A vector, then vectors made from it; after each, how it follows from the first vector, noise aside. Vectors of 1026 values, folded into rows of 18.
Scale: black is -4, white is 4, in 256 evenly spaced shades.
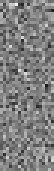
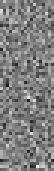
reversed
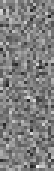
reversed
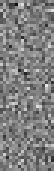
negated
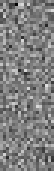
negated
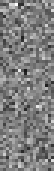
sign-scrambled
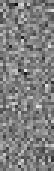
negated
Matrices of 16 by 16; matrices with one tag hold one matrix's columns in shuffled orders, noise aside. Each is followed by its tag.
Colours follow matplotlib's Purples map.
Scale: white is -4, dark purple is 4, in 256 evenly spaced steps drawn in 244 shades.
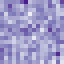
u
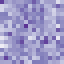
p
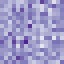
p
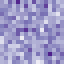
u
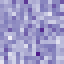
u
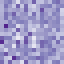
p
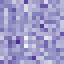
p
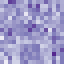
u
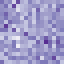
p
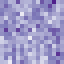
u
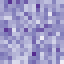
u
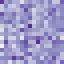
p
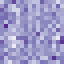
p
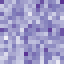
u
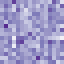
p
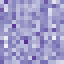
p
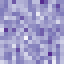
u
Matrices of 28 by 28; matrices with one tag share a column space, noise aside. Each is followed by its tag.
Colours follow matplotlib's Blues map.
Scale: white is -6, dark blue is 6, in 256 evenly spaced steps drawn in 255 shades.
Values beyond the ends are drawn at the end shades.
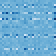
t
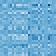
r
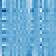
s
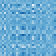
r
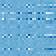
t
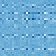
t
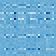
t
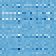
t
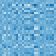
r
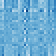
s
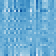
s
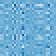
r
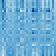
s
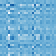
r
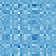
r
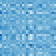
r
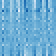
s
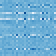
t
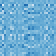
r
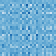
r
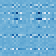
t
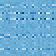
t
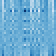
s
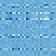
t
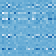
t
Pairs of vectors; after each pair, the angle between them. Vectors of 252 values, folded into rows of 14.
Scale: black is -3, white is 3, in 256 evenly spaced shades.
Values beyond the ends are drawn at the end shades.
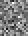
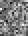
orthogonal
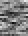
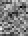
partly aligned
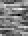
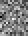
orthogonal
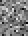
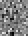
orthogonal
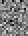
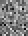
orthogonal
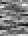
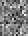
orthogonal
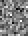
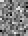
nearly opposite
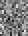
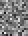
partly aligned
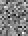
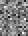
nearly parallel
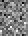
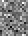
nearly opposite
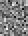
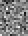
orthogonal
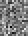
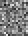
partly aligned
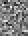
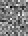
partly opposed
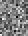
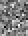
partly aligned
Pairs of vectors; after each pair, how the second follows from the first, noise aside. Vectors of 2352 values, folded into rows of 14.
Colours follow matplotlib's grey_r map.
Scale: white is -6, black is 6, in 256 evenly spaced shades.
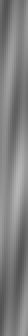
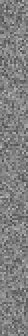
shuffled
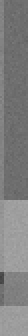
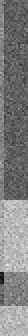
scaled up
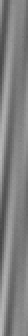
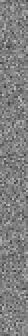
shuffled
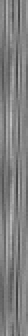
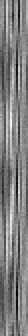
scaled up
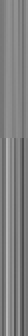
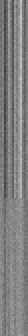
reversed
